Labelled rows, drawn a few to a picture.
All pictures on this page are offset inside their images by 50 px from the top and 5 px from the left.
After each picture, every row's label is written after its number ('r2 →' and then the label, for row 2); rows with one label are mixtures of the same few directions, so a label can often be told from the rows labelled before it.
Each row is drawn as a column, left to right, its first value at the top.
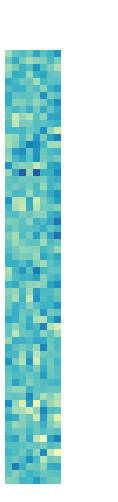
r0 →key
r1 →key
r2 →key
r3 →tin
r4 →key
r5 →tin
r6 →tin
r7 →tin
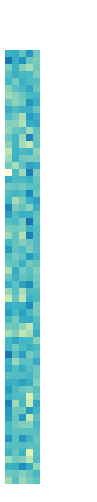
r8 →key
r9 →key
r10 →key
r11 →tin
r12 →key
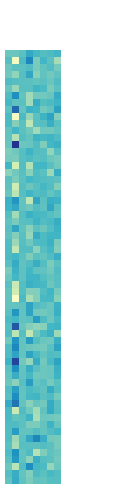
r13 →key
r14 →tin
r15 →tin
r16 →key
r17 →tin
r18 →tin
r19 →key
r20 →tin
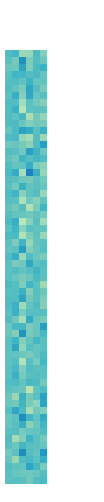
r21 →tin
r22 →tin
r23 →tin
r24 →key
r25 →key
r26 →tin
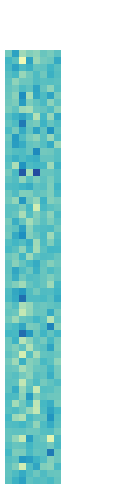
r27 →tin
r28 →key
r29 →key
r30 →tin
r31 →key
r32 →key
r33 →tin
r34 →tin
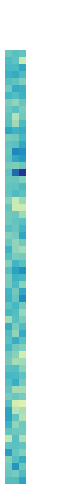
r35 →tin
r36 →key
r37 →key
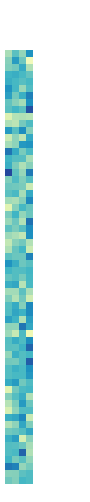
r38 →key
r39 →key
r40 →tin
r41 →tin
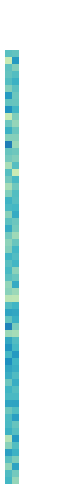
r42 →tin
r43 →key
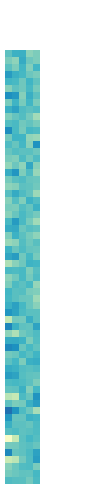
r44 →tin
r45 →tin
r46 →key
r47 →key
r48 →tin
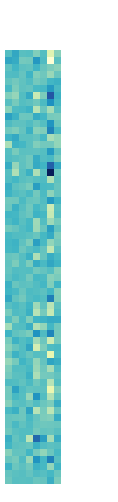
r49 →tin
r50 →key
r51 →tin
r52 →tin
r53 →tin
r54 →tin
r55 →key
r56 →key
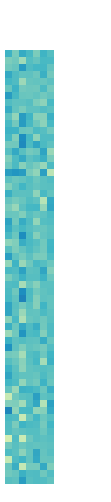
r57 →tin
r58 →key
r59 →key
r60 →key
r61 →tin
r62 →key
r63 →key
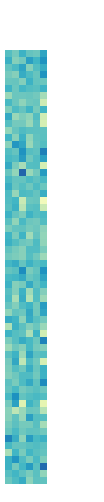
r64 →tin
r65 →tin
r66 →key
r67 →key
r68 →tin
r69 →key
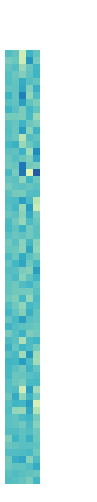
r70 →tin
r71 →tin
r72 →key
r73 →key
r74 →key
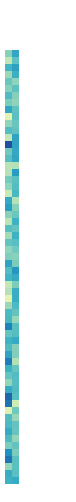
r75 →tin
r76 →key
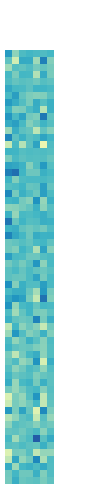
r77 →tin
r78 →key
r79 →tin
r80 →key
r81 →tin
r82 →tin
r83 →tin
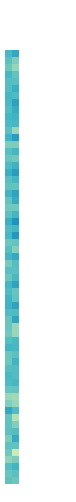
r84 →tin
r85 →tin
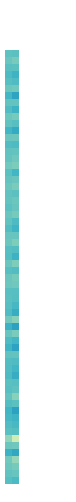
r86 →tin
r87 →tin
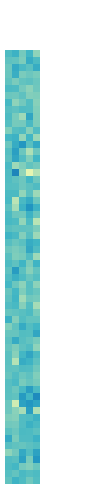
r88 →tin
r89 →key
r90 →tin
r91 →key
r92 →tin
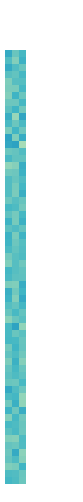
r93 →key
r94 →tin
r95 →tin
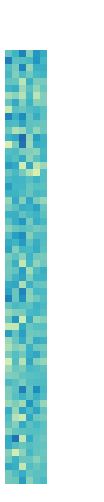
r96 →tin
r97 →tin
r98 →key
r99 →key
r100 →key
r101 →key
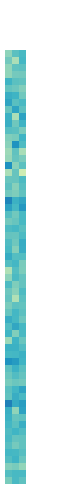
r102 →key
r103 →tin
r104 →key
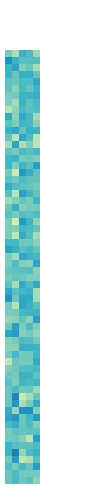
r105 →tin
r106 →tin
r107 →tin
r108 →tin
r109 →key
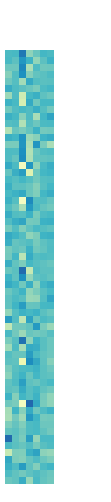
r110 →tin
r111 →tin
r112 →key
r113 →key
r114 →tin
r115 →tin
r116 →tin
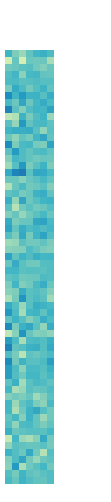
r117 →tin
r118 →key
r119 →key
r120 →tin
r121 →tin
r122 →tin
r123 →tin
